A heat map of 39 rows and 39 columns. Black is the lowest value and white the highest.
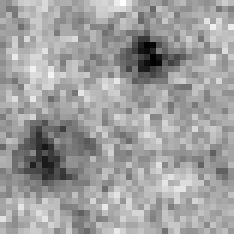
The texture is blotchy. There is no overall slope. There is no seam. There are two dips.
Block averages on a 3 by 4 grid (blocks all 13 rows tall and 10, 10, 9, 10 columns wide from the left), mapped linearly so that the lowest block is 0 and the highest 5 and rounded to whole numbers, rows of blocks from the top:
5 4 0 4 / 2 3 4 4 / 2 3 5 4
